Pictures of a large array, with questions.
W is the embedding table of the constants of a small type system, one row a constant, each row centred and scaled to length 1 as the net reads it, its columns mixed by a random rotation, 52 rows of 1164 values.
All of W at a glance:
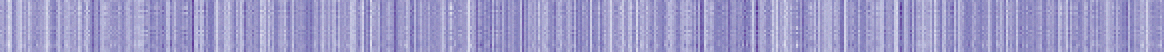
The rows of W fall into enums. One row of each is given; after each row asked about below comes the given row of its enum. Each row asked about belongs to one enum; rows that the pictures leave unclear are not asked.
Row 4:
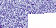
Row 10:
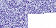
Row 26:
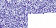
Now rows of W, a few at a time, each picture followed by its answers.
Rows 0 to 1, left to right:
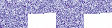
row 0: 26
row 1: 10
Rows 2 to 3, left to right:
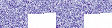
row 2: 10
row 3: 4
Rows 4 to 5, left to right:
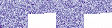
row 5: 10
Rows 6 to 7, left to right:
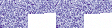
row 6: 4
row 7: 4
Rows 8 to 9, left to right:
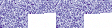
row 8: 4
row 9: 4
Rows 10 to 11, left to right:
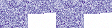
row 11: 10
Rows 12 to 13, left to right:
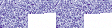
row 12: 4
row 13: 4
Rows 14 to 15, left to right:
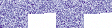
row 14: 4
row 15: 10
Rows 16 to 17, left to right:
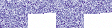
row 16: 26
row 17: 10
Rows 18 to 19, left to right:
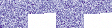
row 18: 4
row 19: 10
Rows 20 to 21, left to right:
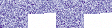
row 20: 4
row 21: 10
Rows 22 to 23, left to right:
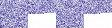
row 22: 4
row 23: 10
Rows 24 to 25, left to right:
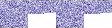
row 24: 10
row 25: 4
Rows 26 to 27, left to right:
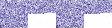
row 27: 4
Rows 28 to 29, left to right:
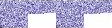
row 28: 4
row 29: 26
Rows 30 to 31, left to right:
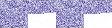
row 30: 10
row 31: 10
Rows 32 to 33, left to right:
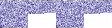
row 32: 4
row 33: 26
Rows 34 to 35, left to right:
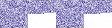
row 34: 10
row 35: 10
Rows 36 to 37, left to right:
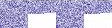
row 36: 10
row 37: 4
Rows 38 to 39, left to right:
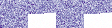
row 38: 4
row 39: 10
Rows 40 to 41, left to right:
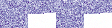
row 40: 10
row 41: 26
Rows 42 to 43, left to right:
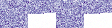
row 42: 10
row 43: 26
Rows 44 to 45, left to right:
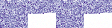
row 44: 26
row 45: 26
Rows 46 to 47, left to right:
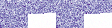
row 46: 26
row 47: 4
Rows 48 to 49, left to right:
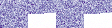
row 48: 4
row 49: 10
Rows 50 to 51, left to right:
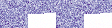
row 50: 10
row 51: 4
